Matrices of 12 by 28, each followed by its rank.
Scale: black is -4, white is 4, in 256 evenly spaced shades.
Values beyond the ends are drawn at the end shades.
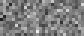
full rank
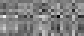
two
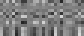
two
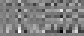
two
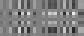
one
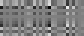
one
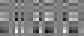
one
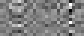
two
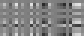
one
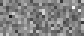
full rank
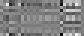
two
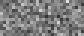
full rank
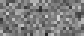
full rank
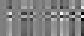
one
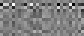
two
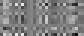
two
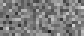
full rank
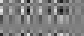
one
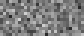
full rank
